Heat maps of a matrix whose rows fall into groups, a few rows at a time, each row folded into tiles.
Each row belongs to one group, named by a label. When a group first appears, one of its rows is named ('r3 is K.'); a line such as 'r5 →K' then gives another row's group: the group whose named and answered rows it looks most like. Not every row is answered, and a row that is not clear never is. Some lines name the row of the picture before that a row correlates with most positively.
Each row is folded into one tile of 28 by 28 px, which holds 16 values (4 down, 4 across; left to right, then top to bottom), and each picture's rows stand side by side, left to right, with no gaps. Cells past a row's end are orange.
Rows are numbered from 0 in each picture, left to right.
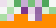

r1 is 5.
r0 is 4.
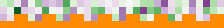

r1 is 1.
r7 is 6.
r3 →1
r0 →1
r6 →4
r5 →1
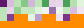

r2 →4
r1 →4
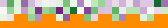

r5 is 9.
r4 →6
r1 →5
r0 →4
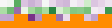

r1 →6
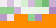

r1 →4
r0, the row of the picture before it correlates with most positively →0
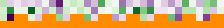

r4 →6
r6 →5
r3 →5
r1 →6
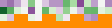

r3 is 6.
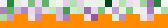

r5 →5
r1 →5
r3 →5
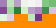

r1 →5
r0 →1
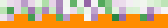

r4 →5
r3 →5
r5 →5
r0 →6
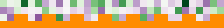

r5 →1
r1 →1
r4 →4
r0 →5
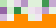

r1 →9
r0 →1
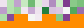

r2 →5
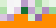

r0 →6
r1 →4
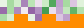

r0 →9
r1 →5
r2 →1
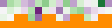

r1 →5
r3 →9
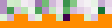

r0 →4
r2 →4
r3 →1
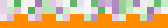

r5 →5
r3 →1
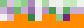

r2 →4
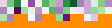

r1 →5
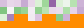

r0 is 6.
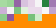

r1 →9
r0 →1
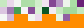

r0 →5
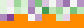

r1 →1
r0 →5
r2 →6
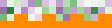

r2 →4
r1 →1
